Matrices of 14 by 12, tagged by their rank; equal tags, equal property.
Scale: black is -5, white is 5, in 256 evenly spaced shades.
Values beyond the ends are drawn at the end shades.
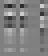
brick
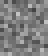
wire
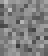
wire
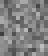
wire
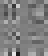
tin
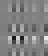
brick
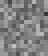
wire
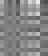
brick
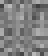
tin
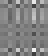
brick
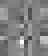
tin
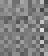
tin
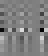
brick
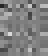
tin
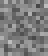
wire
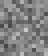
wire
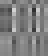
brick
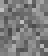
wire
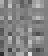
tin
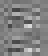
tin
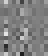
tin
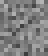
wire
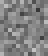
wire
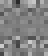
tin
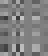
brick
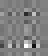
brick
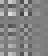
brick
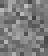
wire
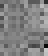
tin
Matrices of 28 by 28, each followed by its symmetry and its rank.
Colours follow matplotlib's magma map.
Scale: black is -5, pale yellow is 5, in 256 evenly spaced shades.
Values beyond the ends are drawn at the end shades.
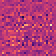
neither, rank five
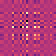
symmetric, rank one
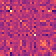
symmetric, rank five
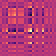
symmetric, rank one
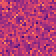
symmetric, full rank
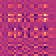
neither, rank two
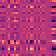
neither, rank two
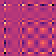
symmetric, rank one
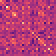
symmetric, rank five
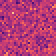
symmetric, full rank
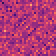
symmetric, full rank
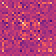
symmetric, rank five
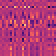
neither, rank two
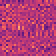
neither, rank five
